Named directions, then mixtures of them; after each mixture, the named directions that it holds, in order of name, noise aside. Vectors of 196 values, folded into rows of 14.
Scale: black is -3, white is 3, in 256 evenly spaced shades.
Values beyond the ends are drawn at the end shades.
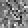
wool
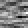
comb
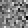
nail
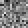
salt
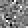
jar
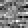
comb, nail, salt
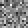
nail, salt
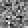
comb, jar, wool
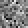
jar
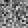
nail, salt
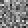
salt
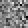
nail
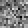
comb, nail, wool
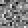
jar, salt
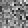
nail, wool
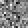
jar, salt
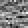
comb, jar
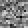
comb, jar, wool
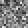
nail, salt, wool
